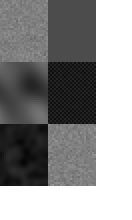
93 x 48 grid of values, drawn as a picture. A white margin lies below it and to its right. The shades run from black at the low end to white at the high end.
The table splits into 3 rows of 2 panels. Panel 1,1: middling, fine-grained, faint in contrast. Panel 1,2: low, flat. Panel 2,1: low, smooth. Panel 2,2: very low, checkered, faint in contrast. Panel 3,1: very low, blotchy, faint in contrast. Panel 3,2: middling, fine-grained, faint in contrast.
